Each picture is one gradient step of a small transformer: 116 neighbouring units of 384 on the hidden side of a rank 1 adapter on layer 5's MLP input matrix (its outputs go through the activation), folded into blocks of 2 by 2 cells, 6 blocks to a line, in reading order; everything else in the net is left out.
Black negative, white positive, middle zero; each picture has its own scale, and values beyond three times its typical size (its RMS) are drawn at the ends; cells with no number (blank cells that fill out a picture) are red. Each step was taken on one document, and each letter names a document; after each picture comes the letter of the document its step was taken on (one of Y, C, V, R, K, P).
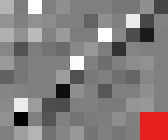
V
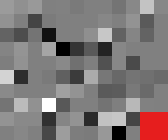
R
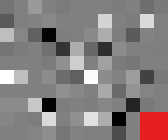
R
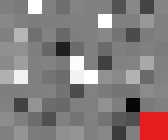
R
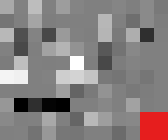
V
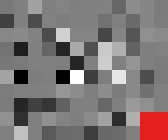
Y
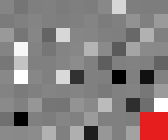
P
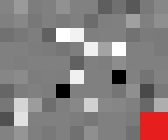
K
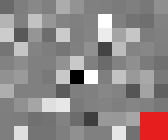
V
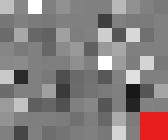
R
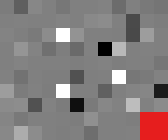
P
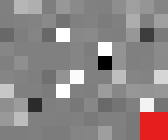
K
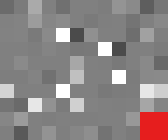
K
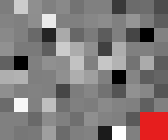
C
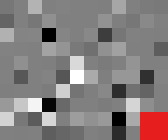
Y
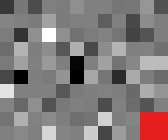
C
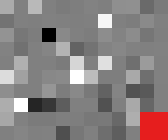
Y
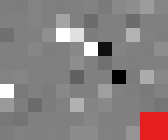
K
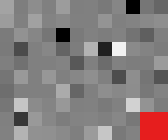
C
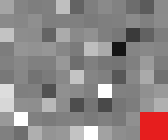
P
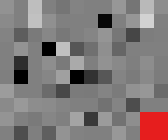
R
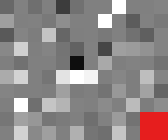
V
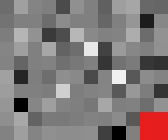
C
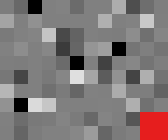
C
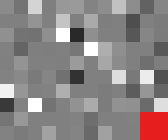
K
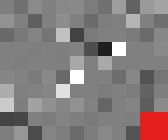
K
